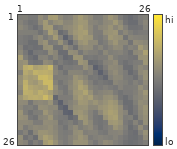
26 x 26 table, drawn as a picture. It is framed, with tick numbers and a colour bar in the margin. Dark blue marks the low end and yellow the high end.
The ninth with the highest average is the middle left. Upright stripes repeat 4 times across the table. An odd patch, higher than its surroundings, sits in the middle left.
